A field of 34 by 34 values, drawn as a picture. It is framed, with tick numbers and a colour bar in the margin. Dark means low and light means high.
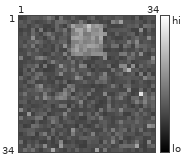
Histogram: skewed, a long tail of high values. Odd rows or columns: none. Stripes: none. Odd patch: higher, in the top middle. Ninth with the highest average: top middle.
